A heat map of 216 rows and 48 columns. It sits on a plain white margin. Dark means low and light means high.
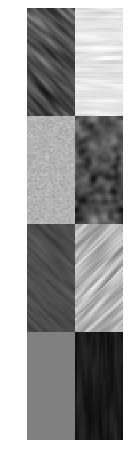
It is made of 4 by 2 panels. Panel 1,1: low, slanting down to the right. Panel 1,2: very high, streaked across, faint in contrast. Panel 2,1: high, fine-grained, faint in contrast. Panel 2,2: low, blotchy. Panel 3,1: low, slanting down to the right, faint in contrast. Panel 3,2: high, slanting up to the right. Panel 4,1: middling, flat. Panel 4,2: very low, streaked downward, faint in contrast.
